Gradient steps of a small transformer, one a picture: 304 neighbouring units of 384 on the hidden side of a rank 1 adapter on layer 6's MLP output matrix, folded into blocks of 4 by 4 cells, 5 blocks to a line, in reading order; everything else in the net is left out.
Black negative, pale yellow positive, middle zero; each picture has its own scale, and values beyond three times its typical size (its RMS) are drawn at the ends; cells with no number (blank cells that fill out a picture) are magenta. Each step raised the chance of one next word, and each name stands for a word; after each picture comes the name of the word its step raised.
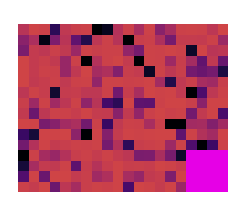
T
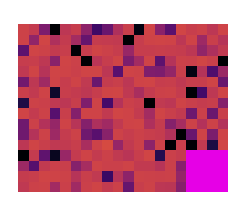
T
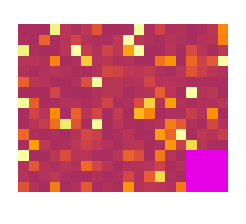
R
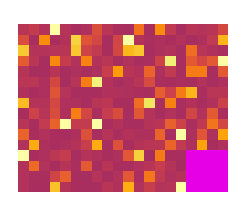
R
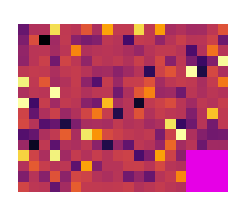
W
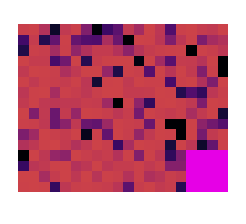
T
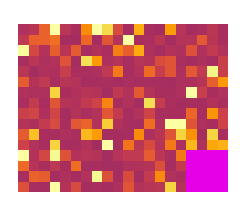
R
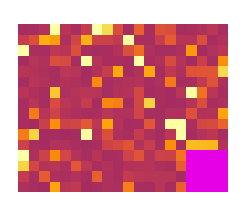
R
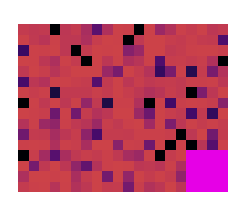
T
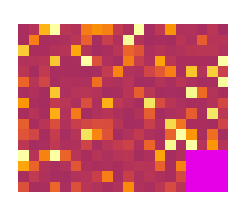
R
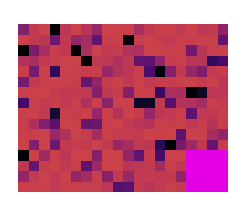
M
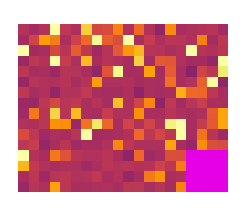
W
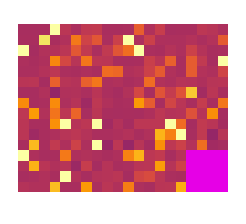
W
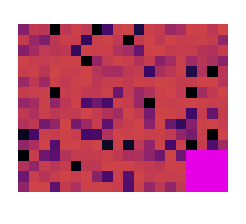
T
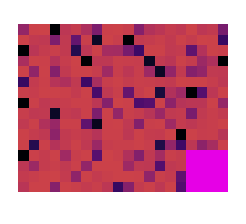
M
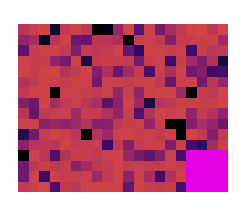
W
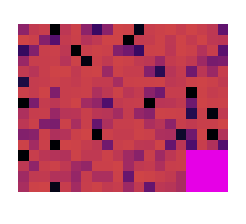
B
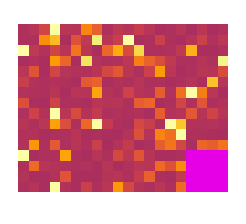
B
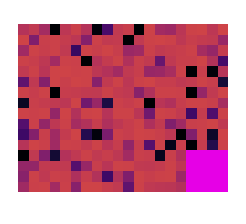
T
